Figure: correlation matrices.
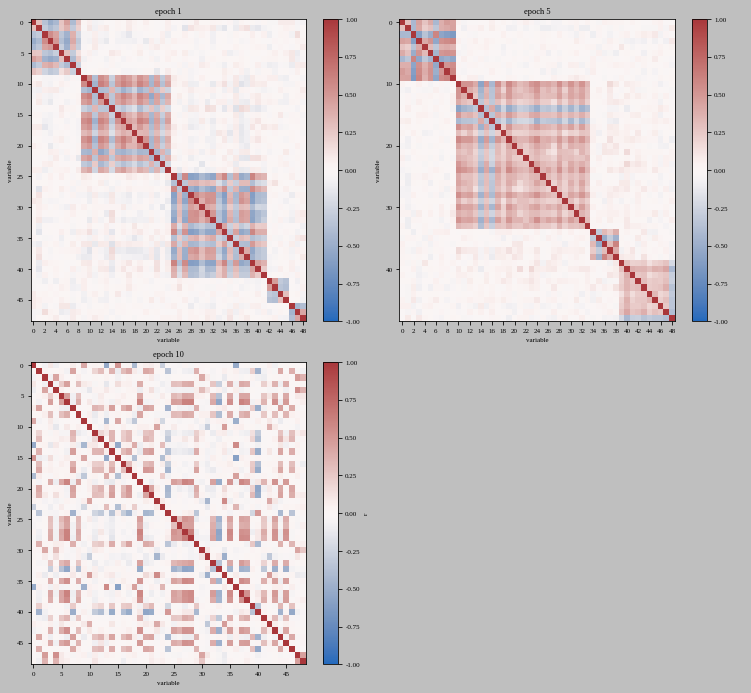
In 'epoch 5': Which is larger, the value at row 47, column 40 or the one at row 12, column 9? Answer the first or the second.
the first
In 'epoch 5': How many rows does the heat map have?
49
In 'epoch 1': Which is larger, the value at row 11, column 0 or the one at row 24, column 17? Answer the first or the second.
the second
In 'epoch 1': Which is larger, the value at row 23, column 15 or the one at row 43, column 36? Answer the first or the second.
the second
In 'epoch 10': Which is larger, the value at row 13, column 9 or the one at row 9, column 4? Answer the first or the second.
the second
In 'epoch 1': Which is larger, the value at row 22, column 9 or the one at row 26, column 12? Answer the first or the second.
the first
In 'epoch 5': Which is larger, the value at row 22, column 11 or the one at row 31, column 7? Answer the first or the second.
the first
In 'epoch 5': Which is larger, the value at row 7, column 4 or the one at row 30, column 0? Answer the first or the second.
the first
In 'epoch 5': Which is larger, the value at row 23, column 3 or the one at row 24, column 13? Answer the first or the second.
the second
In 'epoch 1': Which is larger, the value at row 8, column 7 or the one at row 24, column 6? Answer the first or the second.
the second
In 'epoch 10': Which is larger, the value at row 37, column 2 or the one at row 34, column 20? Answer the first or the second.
the second
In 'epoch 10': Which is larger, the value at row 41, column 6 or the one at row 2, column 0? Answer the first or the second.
the first
